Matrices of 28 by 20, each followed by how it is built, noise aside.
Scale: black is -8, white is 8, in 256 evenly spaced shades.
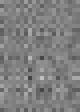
low rank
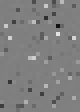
sparse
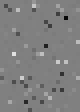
sparse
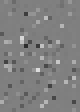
sparse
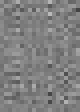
low rank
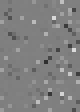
sparse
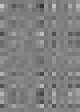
low rank
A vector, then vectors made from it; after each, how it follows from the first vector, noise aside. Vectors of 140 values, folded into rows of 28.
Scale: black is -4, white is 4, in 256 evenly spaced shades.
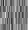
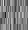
negated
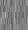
shrunk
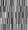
copied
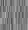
shrunk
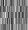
copied
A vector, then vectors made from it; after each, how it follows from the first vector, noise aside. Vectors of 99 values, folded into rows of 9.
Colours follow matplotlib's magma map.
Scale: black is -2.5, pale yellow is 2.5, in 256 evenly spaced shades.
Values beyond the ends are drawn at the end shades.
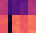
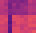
shrunk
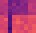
shrunk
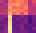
negated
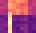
negated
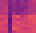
shrunk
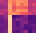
negated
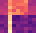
negated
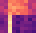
negated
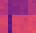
shrunk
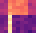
negated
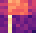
negated
